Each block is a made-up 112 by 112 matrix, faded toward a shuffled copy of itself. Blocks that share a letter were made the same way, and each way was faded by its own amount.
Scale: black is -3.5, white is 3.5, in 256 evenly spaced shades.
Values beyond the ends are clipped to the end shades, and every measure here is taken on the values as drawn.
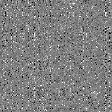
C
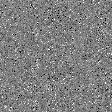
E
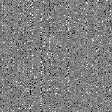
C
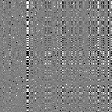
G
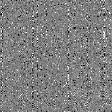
C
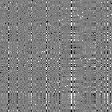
G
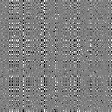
G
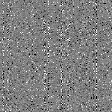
C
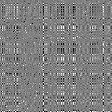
G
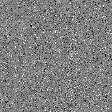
E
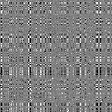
G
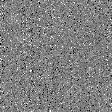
E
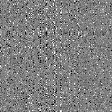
C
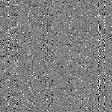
C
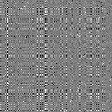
G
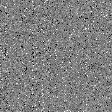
E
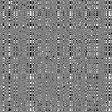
G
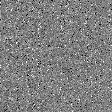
E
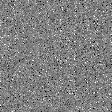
E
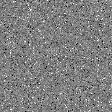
E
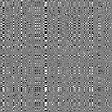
G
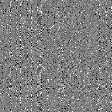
C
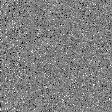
E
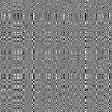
G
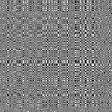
G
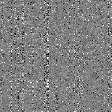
C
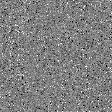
E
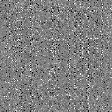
C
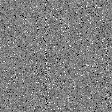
E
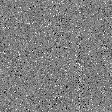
E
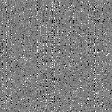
C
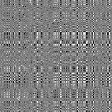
G
